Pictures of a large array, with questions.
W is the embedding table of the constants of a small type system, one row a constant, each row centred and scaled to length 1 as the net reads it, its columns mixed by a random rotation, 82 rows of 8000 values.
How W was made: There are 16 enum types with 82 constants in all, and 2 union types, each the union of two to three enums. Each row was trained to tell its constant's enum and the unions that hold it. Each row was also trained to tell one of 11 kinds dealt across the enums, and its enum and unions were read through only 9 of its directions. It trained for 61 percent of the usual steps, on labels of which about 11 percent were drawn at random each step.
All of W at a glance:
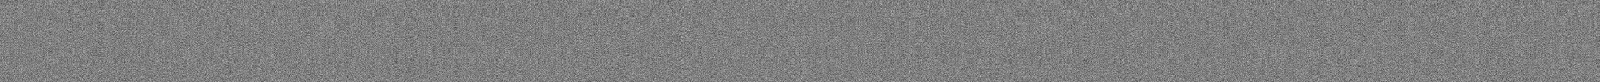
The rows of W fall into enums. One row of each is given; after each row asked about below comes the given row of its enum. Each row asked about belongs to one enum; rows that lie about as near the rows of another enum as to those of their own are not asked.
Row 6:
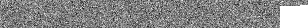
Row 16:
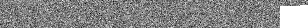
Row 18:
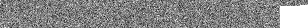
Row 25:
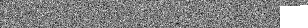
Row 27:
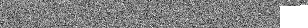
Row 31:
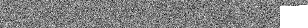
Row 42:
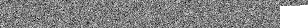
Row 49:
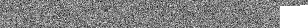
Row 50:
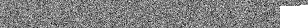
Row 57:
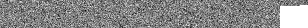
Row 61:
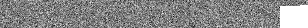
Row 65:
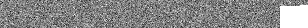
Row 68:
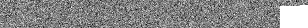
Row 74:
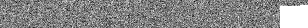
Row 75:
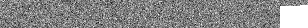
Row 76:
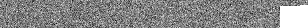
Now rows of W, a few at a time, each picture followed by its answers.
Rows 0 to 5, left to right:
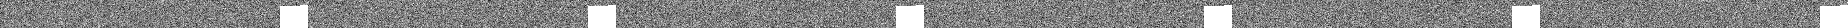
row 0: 25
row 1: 42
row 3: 57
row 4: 57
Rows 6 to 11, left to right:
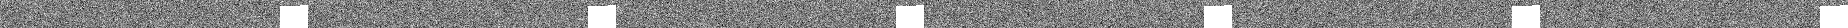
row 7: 6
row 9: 25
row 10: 68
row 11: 68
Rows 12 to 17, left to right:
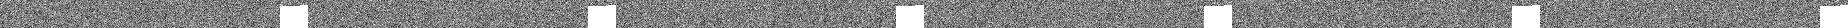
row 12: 65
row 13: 68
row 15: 68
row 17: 27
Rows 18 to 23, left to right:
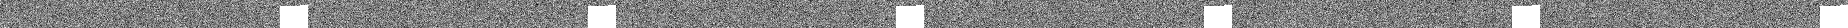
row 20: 49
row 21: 27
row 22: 57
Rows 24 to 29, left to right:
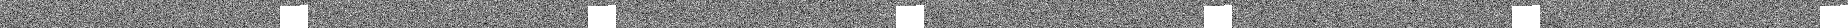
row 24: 27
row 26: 49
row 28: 25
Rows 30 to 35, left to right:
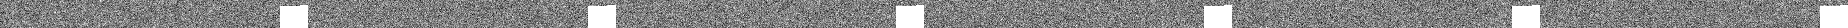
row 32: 74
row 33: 27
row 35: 74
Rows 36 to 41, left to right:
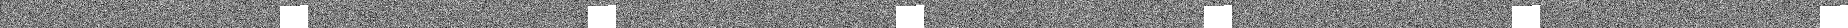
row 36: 25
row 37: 76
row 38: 57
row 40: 25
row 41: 6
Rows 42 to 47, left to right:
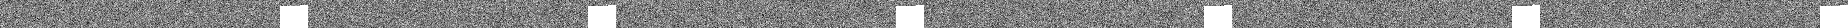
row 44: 6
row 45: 76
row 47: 42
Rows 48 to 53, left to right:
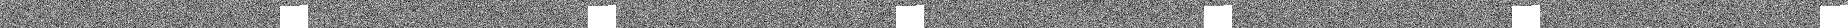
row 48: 6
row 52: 6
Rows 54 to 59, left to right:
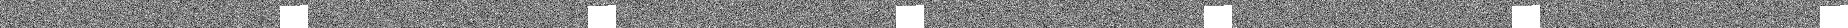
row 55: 6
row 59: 76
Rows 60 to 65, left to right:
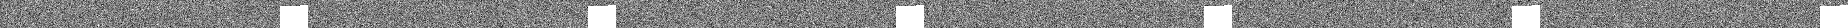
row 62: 27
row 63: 76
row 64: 68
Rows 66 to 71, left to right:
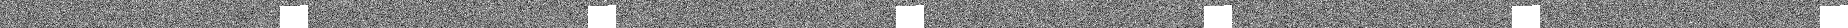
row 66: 76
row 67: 27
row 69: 31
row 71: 65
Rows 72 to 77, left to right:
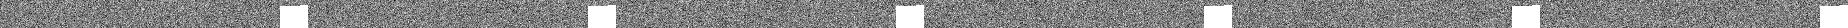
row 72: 25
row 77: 31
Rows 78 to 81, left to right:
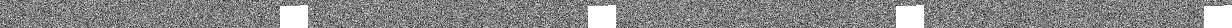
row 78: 42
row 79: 57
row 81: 68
